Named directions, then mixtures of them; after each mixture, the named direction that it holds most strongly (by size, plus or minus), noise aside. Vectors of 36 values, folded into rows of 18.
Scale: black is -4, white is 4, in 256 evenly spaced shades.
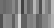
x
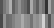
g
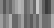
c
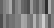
g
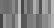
x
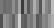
x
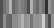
g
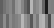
g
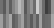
c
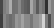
g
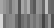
g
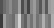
x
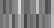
c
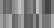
c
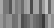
g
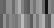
g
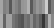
g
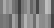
c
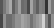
g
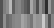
g
